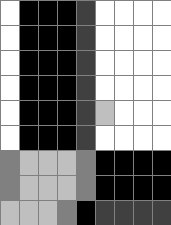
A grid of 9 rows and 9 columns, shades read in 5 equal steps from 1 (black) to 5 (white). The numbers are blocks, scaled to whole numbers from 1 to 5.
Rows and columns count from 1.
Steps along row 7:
up same same down down same same same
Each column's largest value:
5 4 4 4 3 5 5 5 5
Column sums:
40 18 18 17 19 33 34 34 34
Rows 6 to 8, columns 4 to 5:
1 2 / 4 3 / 4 3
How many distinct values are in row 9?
4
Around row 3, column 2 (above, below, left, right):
1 1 5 1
